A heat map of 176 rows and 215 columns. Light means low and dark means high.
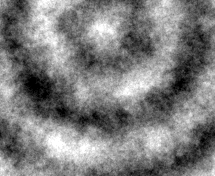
The ninth with the highest average is the middle left. On average the colour sits 50% of the way up the scale. Concentric rings centre on the top middle. There are no lone odd cells. No overall slope runs across the table.
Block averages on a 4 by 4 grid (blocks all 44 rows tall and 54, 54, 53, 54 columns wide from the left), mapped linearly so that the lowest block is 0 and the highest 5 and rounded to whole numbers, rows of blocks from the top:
2 2 3 3 / 5 3 2 5 / 4 5 4 3 / 3 0 3 5
